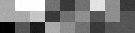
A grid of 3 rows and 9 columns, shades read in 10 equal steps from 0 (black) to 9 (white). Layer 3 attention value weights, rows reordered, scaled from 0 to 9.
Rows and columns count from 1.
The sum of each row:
49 41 27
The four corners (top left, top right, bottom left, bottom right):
6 2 0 3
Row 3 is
0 3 1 6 5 4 2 3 3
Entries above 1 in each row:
9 9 7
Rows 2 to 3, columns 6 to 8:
5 3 5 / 4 2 3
